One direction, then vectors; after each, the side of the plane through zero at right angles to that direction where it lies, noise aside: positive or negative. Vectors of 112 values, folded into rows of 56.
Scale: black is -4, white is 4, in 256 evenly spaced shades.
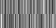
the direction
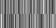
positive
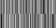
negative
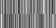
positive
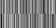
negative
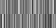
negative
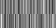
positive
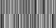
negative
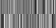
negative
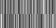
positive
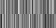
negative
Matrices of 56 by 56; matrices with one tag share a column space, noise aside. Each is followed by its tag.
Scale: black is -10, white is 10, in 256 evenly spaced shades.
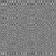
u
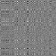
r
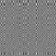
u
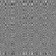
u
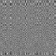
u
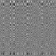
u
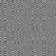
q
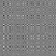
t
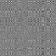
r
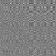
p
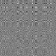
p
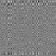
u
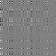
r
